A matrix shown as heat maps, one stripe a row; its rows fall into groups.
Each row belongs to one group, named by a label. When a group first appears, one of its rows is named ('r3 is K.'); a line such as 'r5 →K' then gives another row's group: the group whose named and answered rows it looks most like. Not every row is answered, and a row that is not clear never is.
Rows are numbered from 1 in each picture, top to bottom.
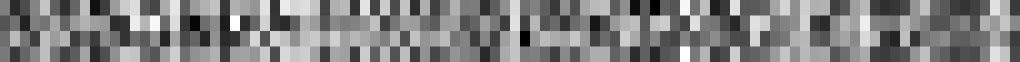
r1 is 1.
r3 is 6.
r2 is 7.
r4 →1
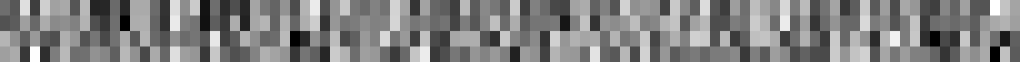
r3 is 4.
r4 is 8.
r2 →7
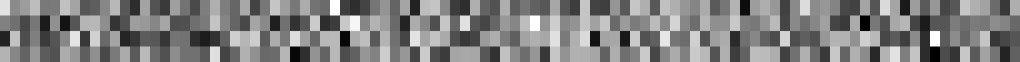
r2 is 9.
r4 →4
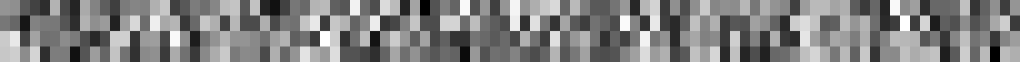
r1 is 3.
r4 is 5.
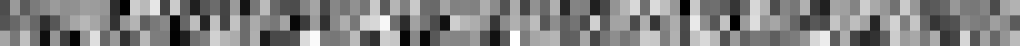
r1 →7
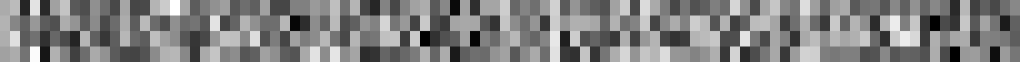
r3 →3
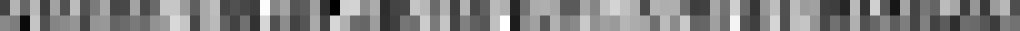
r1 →9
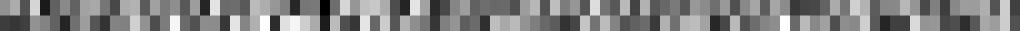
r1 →8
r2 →1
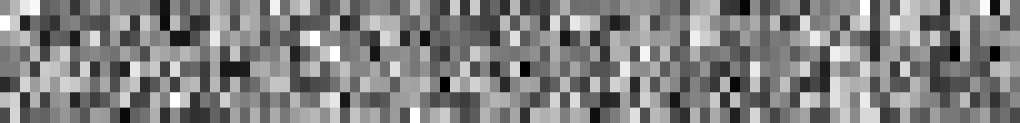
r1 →5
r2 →4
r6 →8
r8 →6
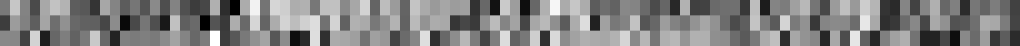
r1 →6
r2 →6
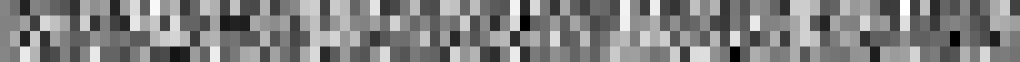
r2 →7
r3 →9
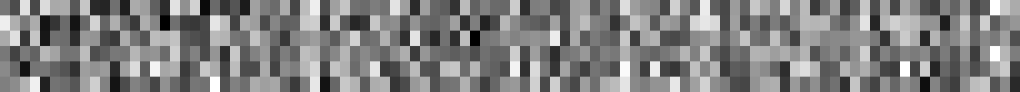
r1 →7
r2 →5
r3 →3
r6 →9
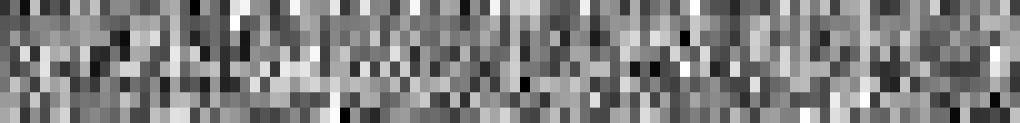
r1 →1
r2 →7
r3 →7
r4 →7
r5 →1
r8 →3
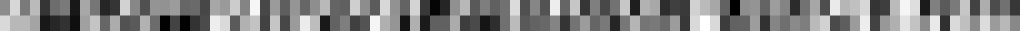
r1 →3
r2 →5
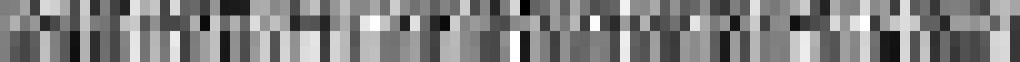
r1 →7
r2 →8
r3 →1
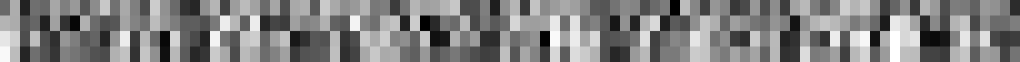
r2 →3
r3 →4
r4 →4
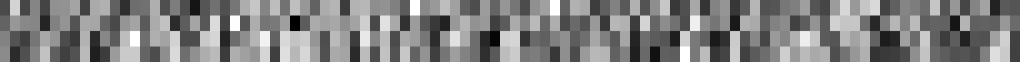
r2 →8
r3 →1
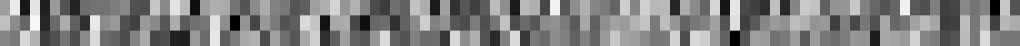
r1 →9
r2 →5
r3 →5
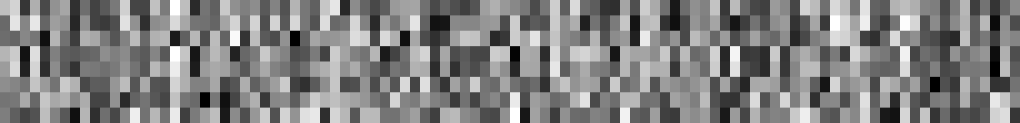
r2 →3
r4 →9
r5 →9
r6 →4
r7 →7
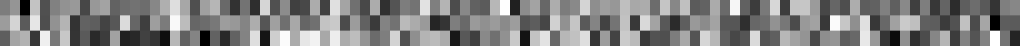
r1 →9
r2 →3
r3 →6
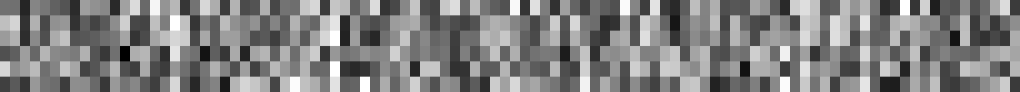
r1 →1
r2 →3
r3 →3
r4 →7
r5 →4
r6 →1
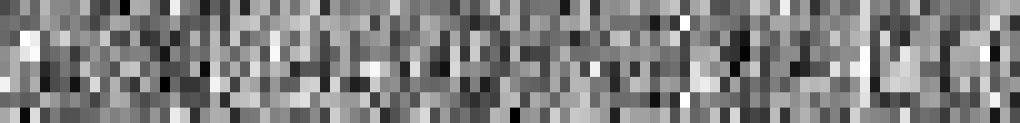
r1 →7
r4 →5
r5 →8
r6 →5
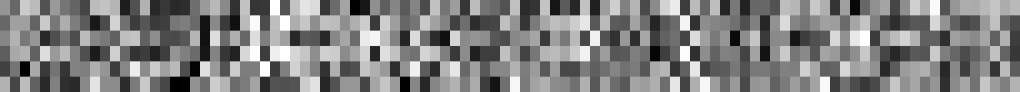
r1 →5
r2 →6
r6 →5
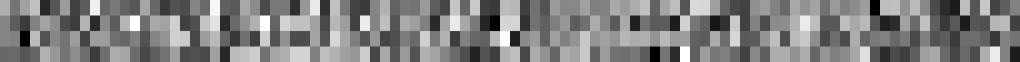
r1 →5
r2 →1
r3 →9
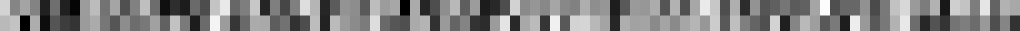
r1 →5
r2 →9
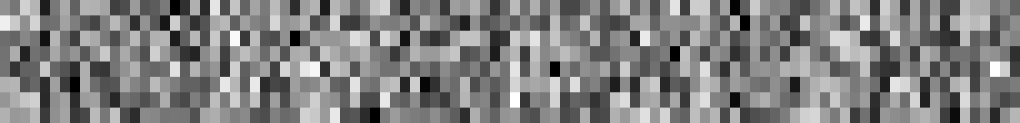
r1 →8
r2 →4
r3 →8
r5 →1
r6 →3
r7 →3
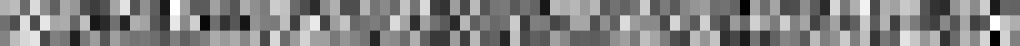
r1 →4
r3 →5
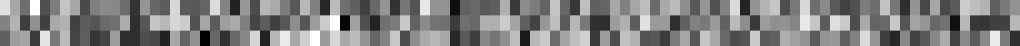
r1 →4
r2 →3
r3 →6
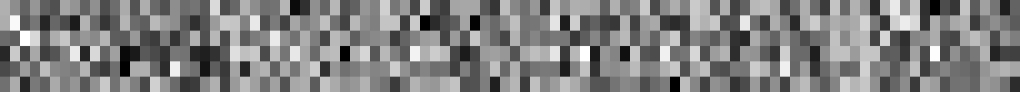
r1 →4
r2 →3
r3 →8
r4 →6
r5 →7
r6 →6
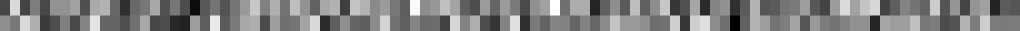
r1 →6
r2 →5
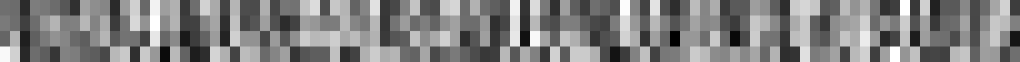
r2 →7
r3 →6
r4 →4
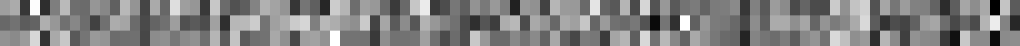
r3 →8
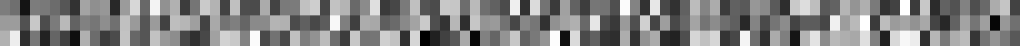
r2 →8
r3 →3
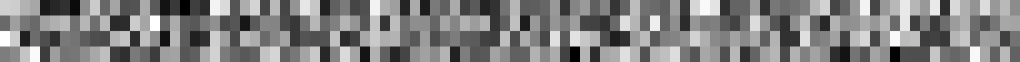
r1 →5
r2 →7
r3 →4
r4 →9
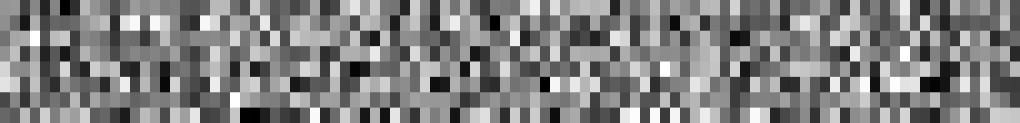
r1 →9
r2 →1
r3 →3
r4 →9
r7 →6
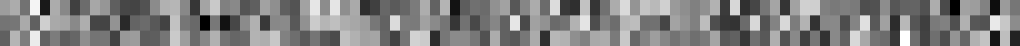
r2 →7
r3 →9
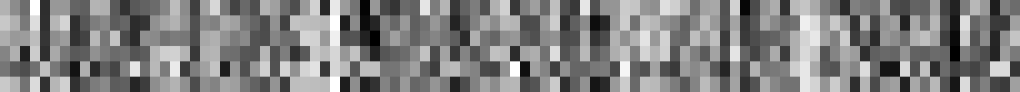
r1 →9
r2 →3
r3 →5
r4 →9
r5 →1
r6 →3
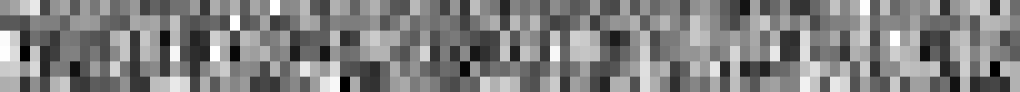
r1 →8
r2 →7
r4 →4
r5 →5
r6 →3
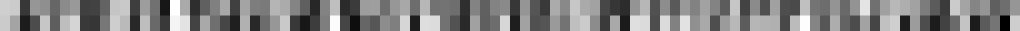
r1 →4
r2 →4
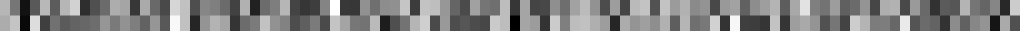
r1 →4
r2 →9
